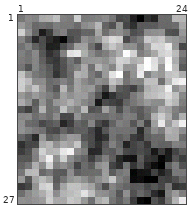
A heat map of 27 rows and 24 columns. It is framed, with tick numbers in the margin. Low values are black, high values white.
The texture is blotchy. On average the colour sits 50% of the way up the scale. The ninth with the lowest average is the bottom right. No single row or column stands out from its neighbours.
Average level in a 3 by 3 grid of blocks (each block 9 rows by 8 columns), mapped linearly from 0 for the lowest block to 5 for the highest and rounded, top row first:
255 / 325 / 530
